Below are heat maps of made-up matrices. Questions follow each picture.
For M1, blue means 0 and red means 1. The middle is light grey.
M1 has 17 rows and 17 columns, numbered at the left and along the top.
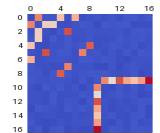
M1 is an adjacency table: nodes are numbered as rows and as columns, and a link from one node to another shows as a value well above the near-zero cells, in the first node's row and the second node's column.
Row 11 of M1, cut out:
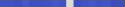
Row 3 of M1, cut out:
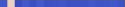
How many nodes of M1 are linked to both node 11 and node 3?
0
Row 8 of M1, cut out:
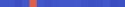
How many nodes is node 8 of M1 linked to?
1
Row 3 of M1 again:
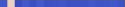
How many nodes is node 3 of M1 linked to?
1
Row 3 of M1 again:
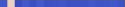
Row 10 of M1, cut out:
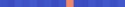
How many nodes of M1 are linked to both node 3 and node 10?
0
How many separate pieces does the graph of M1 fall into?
2
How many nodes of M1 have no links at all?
0
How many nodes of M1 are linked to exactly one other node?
11
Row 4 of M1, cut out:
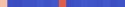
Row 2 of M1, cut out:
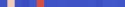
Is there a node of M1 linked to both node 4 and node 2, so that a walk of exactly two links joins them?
no
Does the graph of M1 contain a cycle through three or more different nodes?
no
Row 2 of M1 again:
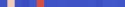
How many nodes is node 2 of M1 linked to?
2
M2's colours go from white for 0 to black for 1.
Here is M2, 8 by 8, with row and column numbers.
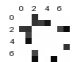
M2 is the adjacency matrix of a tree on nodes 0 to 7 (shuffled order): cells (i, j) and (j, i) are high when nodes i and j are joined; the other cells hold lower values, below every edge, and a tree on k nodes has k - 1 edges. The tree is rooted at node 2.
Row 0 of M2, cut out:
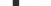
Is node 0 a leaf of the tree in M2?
yes
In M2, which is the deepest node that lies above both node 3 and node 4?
1
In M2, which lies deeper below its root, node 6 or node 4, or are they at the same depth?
node 4
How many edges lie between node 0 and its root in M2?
1
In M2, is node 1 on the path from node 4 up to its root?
yes
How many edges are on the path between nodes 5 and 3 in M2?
4
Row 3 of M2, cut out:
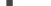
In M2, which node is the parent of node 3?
1
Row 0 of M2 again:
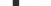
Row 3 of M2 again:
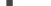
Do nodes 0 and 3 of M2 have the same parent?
no
